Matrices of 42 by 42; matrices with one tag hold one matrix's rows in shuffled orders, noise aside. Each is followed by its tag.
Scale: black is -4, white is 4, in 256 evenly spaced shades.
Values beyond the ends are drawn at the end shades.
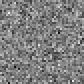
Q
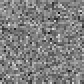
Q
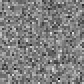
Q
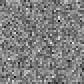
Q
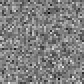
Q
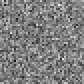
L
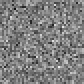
L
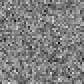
Q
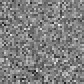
L
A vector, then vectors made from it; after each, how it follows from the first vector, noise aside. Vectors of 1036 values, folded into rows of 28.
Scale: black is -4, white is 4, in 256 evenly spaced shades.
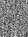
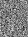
wrapped around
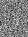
wrapped around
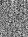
reversed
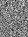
wrapped around
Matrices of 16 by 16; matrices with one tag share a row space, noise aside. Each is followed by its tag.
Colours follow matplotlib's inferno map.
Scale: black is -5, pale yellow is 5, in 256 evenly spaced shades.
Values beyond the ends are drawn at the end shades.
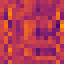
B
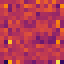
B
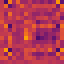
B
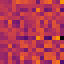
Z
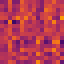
Z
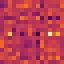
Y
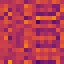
B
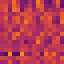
Z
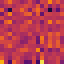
Y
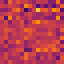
B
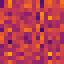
Y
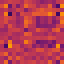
B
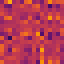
Y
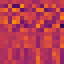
Z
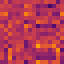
B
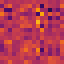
Y
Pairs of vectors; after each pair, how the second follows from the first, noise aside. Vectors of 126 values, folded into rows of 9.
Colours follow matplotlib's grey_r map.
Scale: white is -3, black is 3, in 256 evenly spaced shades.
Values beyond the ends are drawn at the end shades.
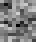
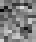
wrapped around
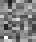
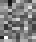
copied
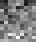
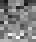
copied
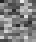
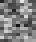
copied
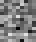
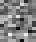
copied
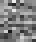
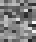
wrapped around
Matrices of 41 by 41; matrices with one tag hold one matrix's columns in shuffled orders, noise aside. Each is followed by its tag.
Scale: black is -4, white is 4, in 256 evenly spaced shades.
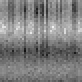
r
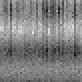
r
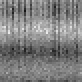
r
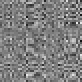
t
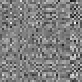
t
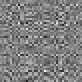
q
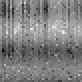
r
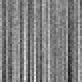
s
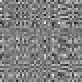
t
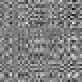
t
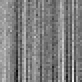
s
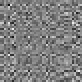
q
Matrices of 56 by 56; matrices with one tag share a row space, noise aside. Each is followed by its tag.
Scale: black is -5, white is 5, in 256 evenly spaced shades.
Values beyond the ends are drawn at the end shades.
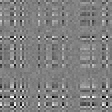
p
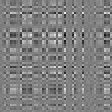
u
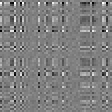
p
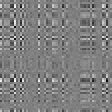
p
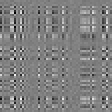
p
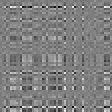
u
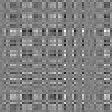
u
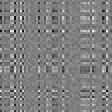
p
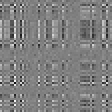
p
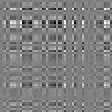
u
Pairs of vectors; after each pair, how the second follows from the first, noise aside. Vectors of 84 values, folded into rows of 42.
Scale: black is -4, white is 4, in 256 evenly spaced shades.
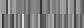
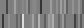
partly zeroed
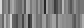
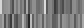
sign-scrambled
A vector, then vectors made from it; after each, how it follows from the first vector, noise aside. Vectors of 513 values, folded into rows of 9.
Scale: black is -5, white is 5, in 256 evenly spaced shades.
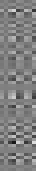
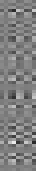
negated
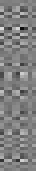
reversed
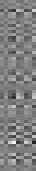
negated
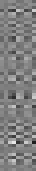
negated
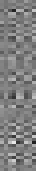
negated
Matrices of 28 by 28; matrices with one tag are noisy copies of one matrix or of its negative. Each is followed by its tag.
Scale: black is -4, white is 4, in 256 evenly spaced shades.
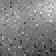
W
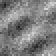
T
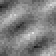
T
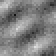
T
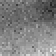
W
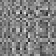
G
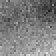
W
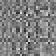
G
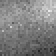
W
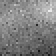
W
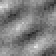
T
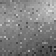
W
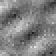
T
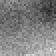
W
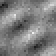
T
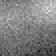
W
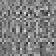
G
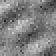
T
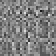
G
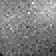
W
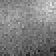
W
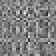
G
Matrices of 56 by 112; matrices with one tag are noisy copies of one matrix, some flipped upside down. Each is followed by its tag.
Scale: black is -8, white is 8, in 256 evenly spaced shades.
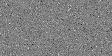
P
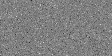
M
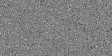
P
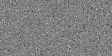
P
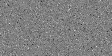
P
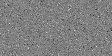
P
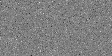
M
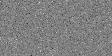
M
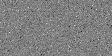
P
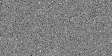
M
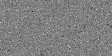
P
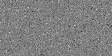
P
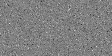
P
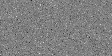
M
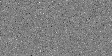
M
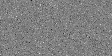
M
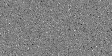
P
